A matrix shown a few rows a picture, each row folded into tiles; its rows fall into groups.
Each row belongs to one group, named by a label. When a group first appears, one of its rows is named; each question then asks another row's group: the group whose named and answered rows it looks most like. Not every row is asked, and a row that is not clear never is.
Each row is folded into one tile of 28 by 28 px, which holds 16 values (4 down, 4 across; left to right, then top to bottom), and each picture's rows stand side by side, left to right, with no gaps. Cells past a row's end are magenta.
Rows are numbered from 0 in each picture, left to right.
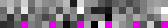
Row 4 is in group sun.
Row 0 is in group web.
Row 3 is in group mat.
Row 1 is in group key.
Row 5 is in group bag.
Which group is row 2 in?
web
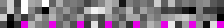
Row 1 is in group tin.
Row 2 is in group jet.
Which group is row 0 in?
web
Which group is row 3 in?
bag
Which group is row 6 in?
mat
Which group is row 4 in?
jet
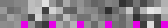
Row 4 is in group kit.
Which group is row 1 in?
tin
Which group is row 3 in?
mat
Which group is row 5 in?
bag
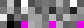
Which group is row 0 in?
web
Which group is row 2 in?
tin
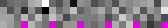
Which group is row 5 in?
web
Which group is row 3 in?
kit
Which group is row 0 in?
sun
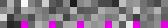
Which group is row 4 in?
key
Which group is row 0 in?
web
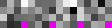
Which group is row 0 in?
web
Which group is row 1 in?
jet
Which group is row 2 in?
tin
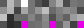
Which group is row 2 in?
jet
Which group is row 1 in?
kit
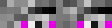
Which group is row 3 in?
mat
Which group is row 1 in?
mat
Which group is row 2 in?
kit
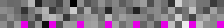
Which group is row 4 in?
mat
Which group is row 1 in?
jet
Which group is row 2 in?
kit
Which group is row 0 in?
mat
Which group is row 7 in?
sun
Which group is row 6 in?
key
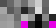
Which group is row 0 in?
sun
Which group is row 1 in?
web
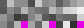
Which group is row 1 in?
key
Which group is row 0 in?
key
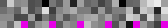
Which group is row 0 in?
key
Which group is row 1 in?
kit
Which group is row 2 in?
kit
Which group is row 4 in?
jet
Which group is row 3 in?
sun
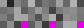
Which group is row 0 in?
jet
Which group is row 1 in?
jet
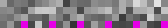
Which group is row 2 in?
jet
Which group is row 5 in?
tin
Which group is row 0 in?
jet
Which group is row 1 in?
bag
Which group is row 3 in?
bag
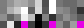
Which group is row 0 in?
bag
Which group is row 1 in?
web
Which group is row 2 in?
mat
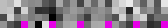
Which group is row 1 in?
mat
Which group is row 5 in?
web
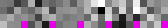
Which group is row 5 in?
key
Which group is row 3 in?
tin
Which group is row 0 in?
sun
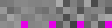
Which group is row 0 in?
key
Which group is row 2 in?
jet
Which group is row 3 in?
jet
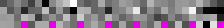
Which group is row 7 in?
mat
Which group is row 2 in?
tin
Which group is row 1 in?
kit
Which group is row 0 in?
sun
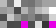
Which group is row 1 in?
bag
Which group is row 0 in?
tin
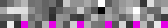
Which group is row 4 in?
bag
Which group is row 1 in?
mat
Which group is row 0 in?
bag
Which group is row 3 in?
tin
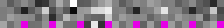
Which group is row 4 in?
mat
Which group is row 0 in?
mat
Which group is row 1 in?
kit
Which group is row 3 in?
bag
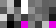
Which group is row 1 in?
mat
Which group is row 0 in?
web
